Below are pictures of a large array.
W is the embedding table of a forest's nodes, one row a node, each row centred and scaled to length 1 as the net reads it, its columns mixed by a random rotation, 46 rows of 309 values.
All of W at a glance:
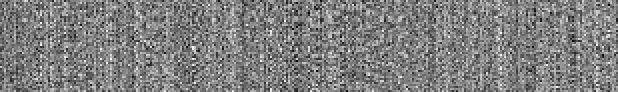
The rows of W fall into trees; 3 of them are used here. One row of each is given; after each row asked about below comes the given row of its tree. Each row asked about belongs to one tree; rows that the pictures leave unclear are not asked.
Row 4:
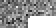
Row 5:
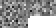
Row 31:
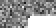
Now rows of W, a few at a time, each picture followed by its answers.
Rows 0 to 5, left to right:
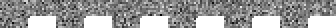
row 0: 31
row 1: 5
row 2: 4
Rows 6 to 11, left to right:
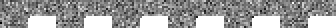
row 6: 5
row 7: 5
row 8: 31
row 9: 31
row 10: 31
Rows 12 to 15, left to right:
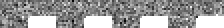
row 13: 5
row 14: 4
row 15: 31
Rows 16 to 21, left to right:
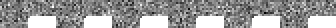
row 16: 5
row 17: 31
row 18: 31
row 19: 4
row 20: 31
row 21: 5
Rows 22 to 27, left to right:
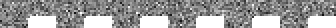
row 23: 4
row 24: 4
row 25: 4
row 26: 31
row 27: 5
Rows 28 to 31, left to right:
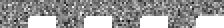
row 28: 5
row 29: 4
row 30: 5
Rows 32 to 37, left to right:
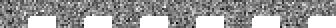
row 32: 4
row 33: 5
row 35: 4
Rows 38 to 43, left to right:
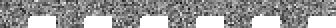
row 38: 31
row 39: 5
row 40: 31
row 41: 4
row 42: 5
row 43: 4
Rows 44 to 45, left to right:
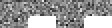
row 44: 5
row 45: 5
